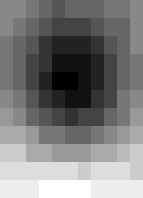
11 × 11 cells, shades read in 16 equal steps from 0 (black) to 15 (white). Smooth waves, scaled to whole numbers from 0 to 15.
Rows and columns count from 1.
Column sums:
103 97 83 72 62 60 61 69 81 92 103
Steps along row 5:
down down down down same up up up up up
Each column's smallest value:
7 6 4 2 0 0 1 2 4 6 7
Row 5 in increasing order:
0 0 1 2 2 4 4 6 6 7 7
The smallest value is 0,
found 2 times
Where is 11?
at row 9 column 10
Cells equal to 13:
9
